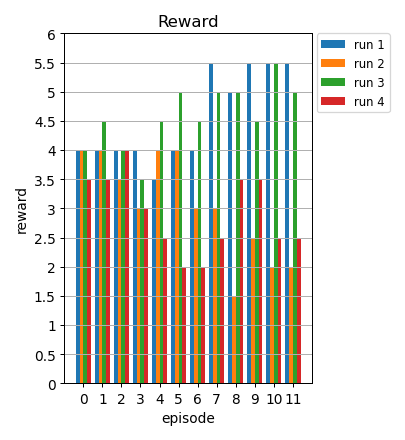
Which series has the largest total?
run 3
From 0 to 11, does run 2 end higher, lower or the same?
lower
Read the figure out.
Title: Reward
x-axis: episode, ticks 0 1 2 3 4 5 6 7 8 9 10 11
y-axis: reward, ticks 0 0.5 1 1.5 2 2.5 3 3.5 4 4.5 5 5.5 6
Legend: run 1, run 2, run 3, run 4
Values:
run 1: 4 4 4 4 3.5 4 4 5.5 5 5.5 5.5 5.5
run 2: 4 4 3.5 3 4 4 3 3 1.5 2.5 2 2
run 3: 4 4.5 4 3.5 4.5 5 4.5 5 5 4.5 5.5 5
run 4: 3.5 3.5 4 3 2.5 2 2 2.5 3.5 3.5 2.5 2.5
